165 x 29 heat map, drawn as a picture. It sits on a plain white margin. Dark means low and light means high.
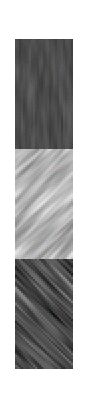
The table splits into 3 rows of 1 panel. Panel 1,1: low, streaked downward, faint in contrast. Panel 2,1: high, slanting up to the right. Panel 3,1: low, slanting down to the right.
